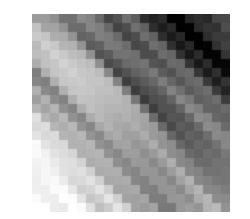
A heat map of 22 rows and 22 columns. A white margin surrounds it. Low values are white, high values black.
Ninth with the highest average: top right. Ninth with the lowest average: bottom left. Calmest part: bottom left. Lone odd cells: none. Slope: up to the top right.
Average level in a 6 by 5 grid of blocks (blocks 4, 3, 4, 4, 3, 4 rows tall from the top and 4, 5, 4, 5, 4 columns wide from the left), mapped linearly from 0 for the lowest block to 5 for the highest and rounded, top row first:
2 3 4 5 5
1 2 3 4 5
2 1 3 3 4
1 2 2 3 3
0 1 2 2 3
0 1 2 2 2
